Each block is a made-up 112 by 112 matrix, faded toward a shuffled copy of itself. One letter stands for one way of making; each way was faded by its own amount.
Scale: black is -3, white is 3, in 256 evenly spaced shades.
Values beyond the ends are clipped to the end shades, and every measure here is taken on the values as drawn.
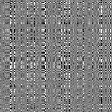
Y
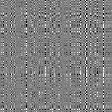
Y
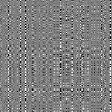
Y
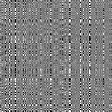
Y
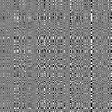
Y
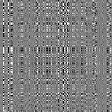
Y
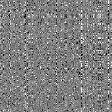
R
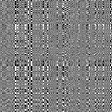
Y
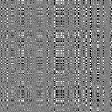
Y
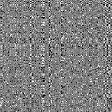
R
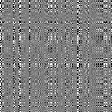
Y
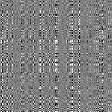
Y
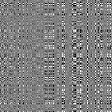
Y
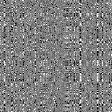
R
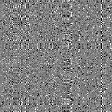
R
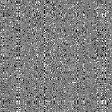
R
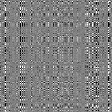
Y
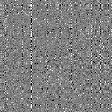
R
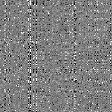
R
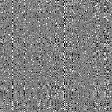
R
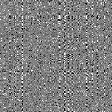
R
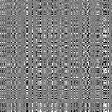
Y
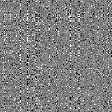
R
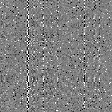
R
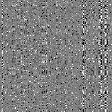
R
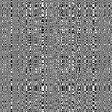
Y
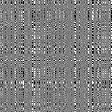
Y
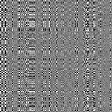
Y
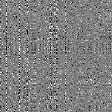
R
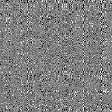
R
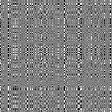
Y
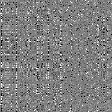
R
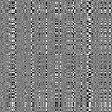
Y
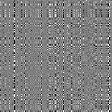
Y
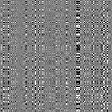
Y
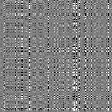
Y
